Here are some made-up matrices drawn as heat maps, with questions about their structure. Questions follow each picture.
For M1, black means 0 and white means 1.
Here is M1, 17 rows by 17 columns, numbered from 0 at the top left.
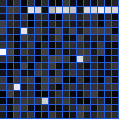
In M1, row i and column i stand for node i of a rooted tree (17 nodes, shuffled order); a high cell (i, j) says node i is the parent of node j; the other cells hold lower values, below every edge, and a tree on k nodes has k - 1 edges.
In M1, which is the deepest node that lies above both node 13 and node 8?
1
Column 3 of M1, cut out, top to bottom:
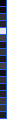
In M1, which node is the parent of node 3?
4
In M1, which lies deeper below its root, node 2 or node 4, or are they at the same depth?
node 2
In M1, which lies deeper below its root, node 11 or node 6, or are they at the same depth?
the same depth
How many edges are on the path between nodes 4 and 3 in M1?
1
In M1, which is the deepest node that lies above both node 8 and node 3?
1
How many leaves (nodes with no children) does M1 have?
11
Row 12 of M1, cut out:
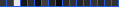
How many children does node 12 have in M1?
1
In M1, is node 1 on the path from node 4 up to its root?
yes
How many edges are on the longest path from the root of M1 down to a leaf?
2
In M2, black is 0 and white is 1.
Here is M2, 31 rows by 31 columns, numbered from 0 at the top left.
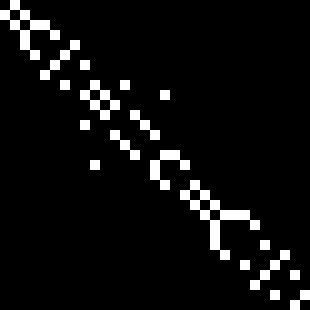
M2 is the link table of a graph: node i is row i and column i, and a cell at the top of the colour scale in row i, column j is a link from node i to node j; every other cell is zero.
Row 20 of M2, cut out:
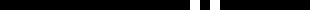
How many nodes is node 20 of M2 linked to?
2
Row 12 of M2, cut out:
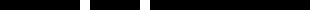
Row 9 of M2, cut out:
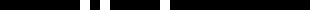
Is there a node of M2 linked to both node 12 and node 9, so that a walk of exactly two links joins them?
yes
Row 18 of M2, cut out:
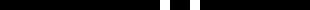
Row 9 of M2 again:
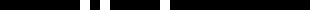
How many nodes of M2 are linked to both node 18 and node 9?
1
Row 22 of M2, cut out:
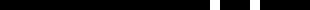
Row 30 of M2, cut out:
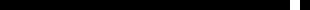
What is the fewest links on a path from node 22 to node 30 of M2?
6
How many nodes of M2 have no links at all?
0
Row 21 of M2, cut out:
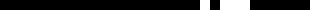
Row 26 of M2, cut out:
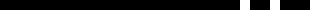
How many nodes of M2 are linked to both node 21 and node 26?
1
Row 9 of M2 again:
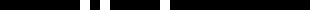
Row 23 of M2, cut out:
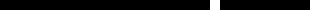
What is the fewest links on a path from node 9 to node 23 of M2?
6
